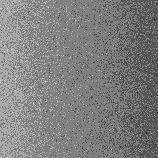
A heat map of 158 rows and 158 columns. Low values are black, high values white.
Slope: up to the left. Grain: fine. Average level on the scale: 50%. Odd rows or columns: none. Stripes: none.
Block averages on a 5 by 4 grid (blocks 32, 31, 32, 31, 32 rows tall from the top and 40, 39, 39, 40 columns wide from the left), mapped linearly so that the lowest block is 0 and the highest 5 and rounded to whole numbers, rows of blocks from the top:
5 3 2 0
5 3 2 0
5 3 2 0
5 3 2 0
5 3 2 0
